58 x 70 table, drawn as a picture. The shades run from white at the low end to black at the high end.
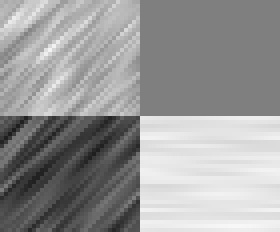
The table splits into 2 rows of 2 panels. Panel 1,1: low, slanting up to the right. Panel 1,2: middling, flat. Panel 2,1: high, slanting up to the right. Panel 2,2: very low, streaked across, faint in contrast.
